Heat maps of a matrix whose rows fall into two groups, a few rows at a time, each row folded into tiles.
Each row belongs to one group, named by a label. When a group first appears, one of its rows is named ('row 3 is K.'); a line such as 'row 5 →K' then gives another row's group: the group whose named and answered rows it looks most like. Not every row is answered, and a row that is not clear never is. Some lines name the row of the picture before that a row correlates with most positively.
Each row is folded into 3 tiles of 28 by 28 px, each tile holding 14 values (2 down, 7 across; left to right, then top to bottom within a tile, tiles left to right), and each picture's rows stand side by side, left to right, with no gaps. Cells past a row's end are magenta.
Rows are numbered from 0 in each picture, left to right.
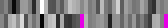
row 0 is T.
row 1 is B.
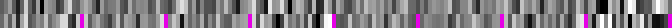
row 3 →B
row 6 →B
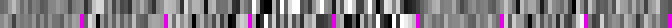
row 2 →B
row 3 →T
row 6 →B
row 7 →T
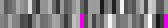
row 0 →B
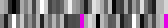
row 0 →T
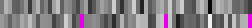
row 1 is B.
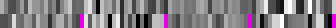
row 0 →T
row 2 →T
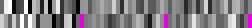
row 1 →B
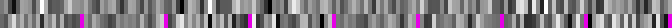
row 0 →T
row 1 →B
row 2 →T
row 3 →T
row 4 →B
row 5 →T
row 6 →B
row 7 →T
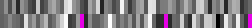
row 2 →T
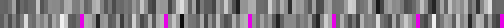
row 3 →B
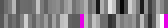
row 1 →B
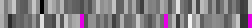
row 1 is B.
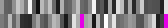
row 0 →B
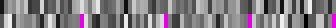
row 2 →T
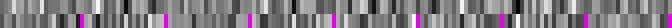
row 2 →B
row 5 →T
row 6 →T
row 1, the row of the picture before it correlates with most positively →1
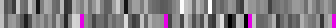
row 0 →B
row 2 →B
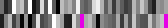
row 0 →B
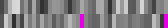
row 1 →B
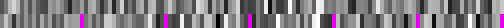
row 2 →T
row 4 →T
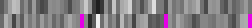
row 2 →B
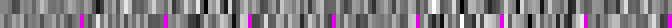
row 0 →T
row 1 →T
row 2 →B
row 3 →T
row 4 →B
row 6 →B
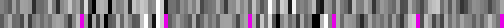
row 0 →B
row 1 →B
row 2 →B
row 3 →B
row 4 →B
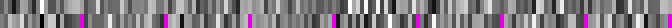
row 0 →T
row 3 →B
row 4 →B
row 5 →T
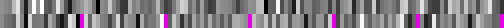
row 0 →B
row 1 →B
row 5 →T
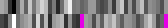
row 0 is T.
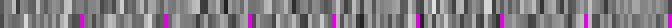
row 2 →B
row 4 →B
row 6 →B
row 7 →T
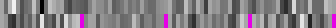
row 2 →B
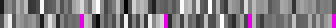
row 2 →B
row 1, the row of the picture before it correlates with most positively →0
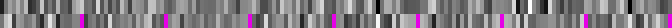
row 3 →T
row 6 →B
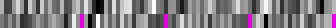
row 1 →T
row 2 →T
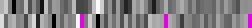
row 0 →B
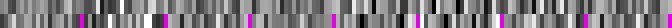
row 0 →T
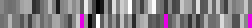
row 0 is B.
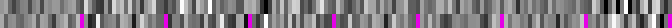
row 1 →T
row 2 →B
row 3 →T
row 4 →T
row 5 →B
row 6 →B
